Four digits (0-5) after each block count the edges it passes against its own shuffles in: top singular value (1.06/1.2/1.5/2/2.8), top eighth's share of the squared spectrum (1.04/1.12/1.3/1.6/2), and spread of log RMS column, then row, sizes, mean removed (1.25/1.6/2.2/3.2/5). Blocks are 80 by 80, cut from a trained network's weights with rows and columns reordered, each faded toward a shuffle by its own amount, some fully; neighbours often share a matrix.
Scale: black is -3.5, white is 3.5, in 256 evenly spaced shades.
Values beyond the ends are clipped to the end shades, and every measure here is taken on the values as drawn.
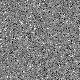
0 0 0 0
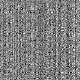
4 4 1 3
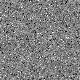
0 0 0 0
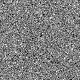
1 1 0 0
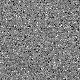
2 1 0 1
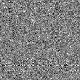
3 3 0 2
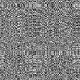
4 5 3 3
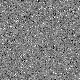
0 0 0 0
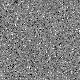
0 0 0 0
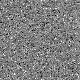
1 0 0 0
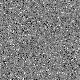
0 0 0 0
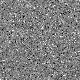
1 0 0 0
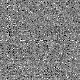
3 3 2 1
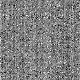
3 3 0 2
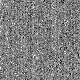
2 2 0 0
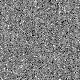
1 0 0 0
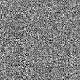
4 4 2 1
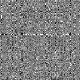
4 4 3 2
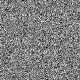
3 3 1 0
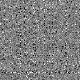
3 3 2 1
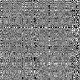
4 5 3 2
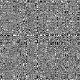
4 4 3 2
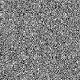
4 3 2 1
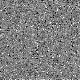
2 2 0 1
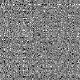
3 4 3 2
